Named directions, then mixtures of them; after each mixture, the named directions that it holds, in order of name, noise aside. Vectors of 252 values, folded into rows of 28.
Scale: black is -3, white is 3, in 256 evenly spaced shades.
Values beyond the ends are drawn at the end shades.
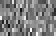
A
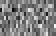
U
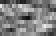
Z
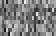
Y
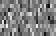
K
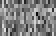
Y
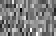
A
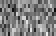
A, U, Y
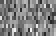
A, K, Y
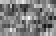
U, Z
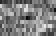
A, Z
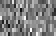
A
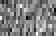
A, Y, Z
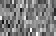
A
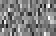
K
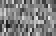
A, K, Y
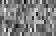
Y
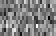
K, Y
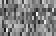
Y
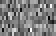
A, K, U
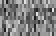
Y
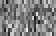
Y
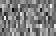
K, U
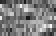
A, Z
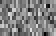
A, K, U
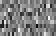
K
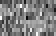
A, Z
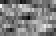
Z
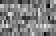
K, Z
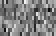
Y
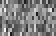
Y
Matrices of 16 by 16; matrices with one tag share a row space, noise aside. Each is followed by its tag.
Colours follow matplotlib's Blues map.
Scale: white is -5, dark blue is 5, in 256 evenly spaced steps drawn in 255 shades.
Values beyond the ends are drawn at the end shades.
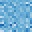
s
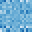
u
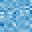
s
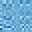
u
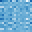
s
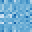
s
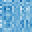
u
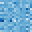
s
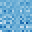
u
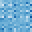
s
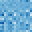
s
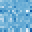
s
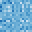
u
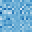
u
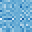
u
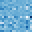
s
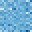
s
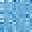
s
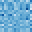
s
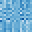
u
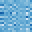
s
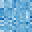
s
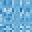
u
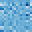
s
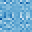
u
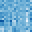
s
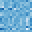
s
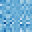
u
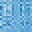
u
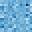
s
